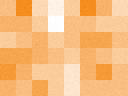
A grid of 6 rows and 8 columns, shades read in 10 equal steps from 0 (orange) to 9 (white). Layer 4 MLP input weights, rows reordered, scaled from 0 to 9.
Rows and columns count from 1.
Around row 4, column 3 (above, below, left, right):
3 5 2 4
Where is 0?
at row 1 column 2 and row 1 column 6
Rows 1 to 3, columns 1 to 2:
4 0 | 3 3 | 5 4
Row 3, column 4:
5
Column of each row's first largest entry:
4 4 1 5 5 5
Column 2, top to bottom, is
0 3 4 2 3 4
